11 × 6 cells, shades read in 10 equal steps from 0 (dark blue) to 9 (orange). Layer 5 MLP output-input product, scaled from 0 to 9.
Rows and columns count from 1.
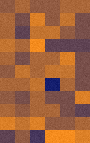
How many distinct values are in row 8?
4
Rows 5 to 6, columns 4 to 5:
6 8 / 7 7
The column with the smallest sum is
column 6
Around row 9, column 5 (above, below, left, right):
4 5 6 3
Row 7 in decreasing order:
7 6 6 6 4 0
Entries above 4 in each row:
6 4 4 3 4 5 4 3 4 6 4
